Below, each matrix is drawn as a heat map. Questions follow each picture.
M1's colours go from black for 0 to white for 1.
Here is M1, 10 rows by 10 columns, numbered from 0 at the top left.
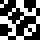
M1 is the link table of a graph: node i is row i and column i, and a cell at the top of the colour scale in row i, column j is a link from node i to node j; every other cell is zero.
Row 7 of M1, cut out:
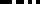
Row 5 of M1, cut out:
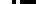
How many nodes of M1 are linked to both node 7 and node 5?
0
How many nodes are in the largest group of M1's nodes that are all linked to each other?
5
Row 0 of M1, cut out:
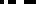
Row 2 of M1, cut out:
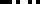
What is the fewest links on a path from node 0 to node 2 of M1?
2
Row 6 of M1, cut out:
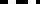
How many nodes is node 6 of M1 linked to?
4
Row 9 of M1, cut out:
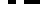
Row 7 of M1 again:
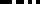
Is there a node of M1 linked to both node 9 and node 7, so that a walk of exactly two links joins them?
no
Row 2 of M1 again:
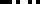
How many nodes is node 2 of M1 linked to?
4
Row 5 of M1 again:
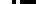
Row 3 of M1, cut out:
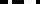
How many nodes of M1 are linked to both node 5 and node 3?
1
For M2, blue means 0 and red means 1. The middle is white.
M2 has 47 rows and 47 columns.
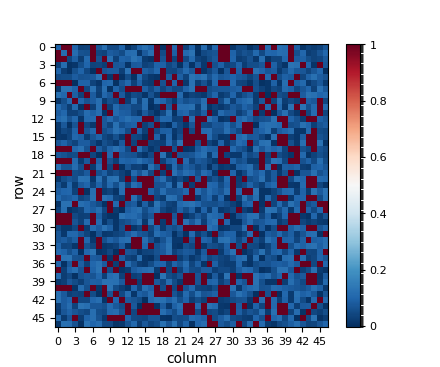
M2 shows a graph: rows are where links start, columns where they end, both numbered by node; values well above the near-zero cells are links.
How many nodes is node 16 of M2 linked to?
11
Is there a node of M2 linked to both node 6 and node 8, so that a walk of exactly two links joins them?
yes
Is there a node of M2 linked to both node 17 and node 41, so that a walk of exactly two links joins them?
yes
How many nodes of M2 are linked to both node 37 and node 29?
2
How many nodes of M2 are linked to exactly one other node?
0
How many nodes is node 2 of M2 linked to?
10
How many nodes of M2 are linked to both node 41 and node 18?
7
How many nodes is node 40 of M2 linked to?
10
